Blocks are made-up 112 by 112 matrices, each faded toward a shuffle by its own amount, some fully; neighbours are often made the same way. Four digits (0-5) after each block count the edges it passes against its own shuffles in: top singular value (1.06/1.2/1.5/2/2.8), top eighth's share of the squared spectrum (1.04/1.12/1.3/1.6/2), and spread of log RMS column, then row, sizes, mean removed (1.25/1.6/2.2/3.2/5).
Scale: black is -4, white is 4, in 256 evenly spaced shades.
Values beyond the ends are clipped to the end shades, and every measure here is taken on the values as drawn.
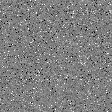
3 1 0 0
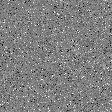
0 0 0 0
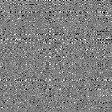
4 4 2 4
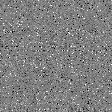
3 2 0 1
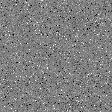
2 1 0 1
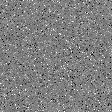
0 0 0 0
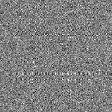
4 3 2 2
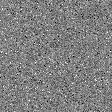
0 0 0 0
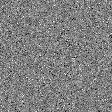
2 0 0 0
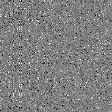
4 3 2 1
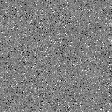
3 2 1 0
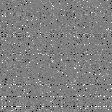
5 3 2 2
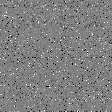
3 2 0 1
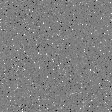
0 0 0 0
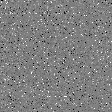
1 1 1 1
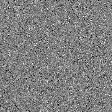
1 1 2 0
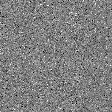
0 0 1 0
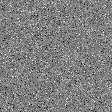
0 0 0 0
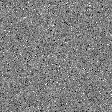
0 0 0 0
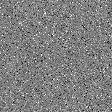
1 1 0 0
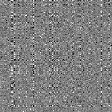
5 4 3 3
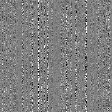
3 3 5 0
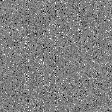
1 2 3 0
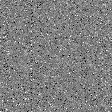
1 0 1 0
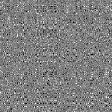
5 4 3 3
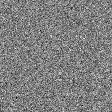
2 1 0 0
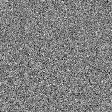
2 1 0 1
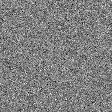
1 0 0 0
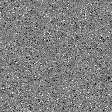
1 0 0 0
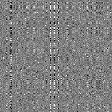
5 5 3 3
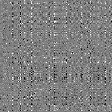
5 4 3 3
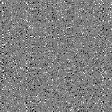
4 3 2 2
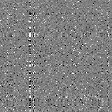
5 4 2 2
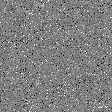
1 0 0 0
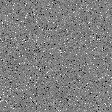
2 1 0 0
